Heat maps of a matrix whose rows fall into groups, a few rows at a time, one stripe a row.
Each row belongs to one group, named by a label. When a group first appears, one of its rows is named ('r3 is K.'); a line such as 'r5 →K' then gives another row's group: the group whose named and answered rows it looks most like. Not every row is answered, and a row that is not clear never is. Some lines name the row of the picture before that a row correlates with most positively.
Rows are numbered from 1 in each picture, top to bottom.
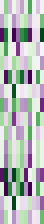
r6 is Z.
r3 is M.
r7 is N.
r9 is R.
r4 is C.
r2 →M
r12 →Z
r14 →Z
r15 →N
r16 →M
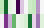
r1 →C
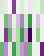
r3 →Z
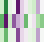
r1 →C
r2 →R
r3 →C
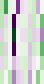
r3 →N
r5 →M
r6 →R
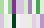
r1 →R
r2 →N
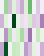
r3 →Z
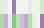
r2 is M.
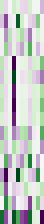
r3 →Z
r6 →N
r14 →R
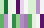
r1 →C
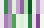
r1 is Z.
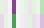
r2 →N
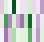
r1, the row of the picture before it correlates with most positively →2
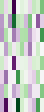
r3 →M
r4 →Z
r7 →M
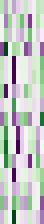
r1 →R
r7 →R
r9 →M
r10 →C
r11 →C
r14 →M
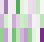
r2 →M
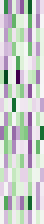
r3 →Z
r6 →C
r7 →Z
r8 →N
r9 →Z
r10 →M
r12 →Z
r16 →Z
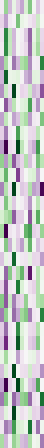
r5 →M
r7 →N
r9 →M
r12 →R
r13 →C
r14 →N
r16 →R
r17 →R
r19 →N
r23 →M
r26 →C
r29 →M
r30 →N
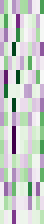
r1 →M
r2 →C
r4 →N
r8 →N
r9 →M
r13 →M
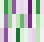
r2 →Z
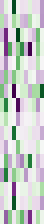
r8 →C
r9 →C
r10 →N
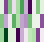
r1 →Z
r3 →C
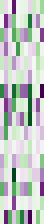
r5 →R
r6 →Z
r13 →N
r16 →Z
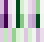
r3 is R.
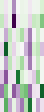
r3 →Z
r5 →Z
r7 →M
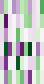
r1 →M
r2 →R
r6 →Z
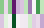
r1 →R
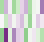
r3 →R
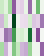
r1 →R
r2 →N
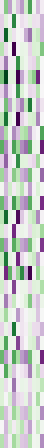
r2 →N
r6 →C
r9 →C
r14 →Z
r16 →C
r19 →C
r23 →C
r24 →N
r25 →C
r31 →Z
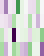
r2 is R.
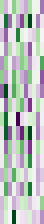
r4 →Z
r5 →M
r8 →Z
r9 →C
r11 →Z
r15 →M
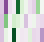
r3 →N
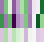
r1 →M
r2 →R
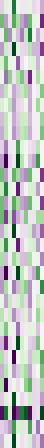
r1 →N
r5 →C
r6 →Z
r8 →R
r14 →C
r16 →R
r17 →N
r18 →C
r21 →M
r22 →Z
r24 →C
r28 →R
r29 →N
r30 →M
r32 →N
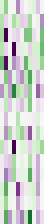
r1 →C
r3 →R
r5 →R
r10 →Z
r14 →C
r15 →C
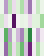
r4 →Z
